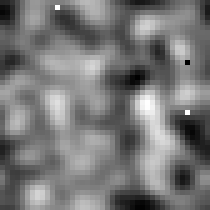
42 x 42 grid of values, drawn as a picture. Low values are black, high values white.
Lone odd cells: 3, 2 higher and 1 lower than their neighbours. Slope: none. Seam: none. Grain: blotchy.
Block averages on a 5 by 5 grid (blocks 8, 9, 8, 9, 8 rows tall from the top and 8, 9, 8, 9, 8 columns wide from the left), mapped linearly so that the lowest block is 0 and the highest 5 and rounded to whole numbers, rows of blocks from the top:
12232
24303
45253
24340
24311
